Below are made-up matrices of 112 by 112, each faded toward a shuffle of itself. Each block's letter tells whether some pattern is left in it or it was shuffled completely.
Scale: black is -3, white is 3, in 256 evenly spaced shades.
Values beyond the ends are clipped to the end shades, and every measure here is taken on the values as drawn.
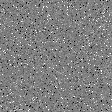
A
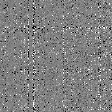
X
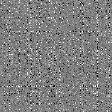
X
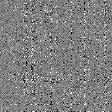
X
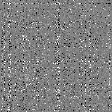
X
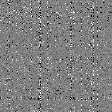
X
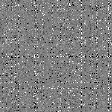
X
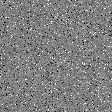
A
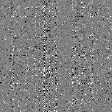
X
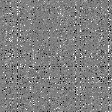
X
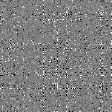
X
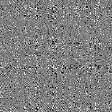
X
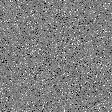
A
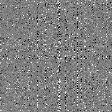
X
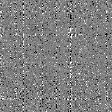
X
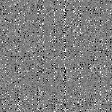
X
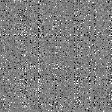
X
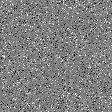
A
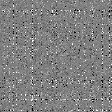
X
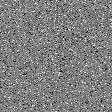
A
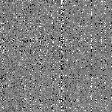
X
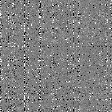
X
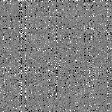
X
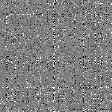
X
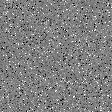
A
